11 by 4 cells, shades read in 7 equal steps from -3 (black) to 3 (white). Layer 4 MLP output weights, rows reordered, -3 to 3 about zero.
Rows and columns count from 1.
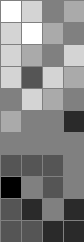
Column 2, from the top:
2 3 1 -1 2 0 0 -1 0 -2 -1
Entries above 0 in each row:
3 3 3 3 2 1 0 0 0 0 0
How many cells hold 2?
7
